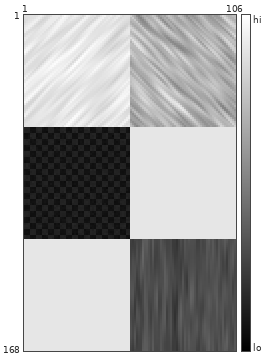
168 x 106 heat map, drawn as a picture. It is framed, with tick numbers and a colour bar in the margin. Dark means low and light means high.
The table splits into 3 rows of 2 panels. Panel 1,1: very high, slanting up to the right, faint in contrast. Panel 1,2: high, slanting down to the right. Panel 2,1: very low, checkered, faint in contrast. Panel 2,2: very high, flat. Panel 3,1: very high, flat. Panel 3,2: low, streaked downward, faint in contrast.
